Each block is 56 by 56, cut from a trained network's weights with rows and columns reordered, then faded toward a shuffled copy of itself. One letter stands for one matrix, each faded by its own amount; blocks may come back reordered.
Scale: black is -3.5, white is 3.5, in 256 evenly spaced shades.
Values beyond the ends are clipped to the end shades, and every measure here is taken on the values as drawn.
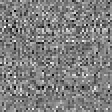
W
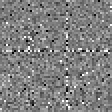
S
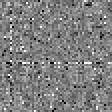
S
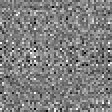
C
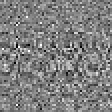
W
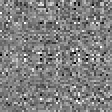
C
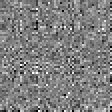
W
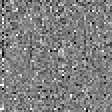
S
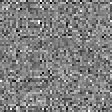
W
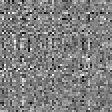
W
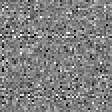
S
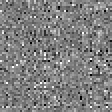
S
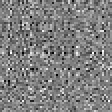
W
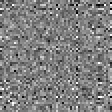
W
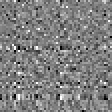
C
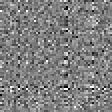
W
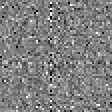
S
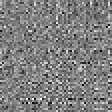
W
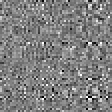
C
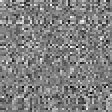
W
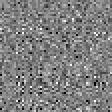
C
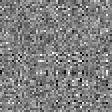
C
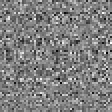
W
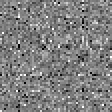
S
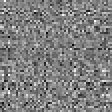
W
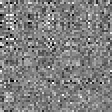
C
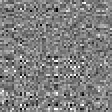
C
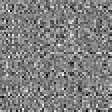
W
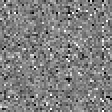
S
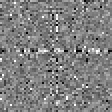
S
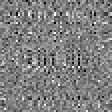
C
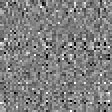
C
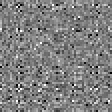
C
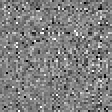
S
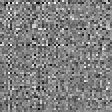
W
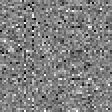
S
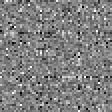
S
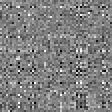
C
